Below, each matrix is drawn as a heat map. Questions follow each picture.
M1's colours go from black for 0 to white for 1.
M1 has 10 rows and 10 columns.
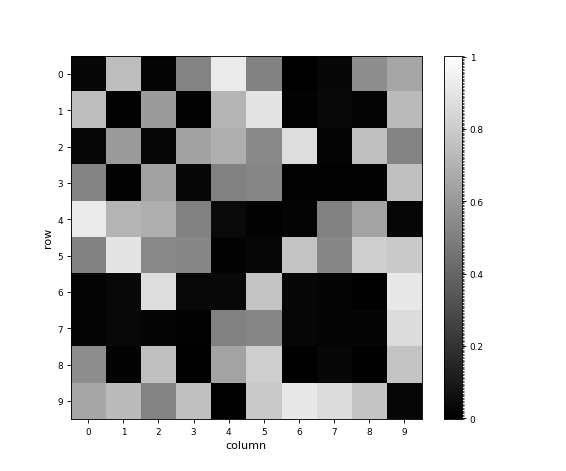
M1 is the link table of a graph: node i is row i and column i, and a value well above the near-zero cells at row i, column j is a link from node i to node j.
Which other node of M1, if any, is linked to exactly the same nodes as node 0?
none
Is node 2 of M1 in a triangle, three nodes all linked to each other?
yes
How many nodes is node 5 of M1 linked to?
8
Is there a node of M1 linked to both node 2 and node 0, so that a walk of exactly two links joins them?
yes
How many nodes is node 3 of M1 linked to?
5
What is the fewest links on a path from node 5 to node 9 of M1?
1
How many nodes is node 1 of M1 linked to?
5
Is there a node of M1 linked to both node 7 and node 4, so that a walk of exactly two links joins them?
no
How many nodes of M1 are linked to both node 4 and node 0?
3
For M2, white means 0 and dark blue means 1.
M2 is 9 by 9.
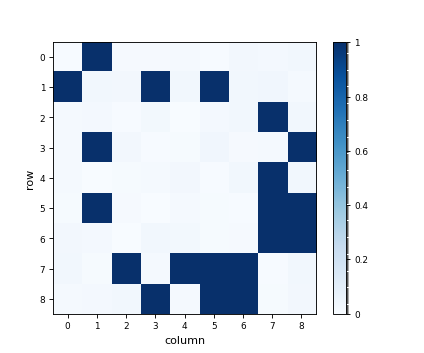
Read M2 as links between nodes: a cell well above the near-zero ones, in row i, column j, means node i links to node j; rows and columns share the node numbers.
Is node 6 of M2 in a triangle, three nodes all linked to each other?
no
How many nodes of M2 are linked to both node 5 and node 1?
0
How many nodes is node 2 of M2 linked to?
1
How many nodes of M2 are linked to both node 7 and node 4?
0
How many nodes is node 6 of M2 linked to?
2
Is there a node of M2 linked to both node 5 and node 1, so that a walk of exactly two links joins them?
no
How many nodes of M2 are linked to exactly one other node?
3
